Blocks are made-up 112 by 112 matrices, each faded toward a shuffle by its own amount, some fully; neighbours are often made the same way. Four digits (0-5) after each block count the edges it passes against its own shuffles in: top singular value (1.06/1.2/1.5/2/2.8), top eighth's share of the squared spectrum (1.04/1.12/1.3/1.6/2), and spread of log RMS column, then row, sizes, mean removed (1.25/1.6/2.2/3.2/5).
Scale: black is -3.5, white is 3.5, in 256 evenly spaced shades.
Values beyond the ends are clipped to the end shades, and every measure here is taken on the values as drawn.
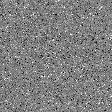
0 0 0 1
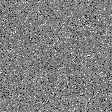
0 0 0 0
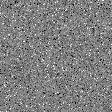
0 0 0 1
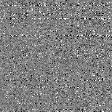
2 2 2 3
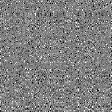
4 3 2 2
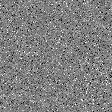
2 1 0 0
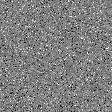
2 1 0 0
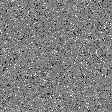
0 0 0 0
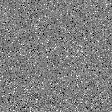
3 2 1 1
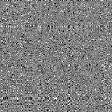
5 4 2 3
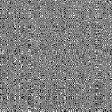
5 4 3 3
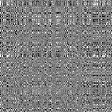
5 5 4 4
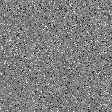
3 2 0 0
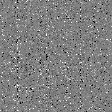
2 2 2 1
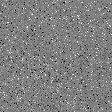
0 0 0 0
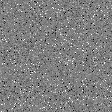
1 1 1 1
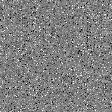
3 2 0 0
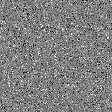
3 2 0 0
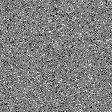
2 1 0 0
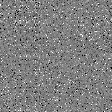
3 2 1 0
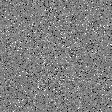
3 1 0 0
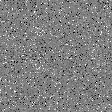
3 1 0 0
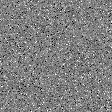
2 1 0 0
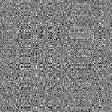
5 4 3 3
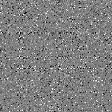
4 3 1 2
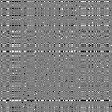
5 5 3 4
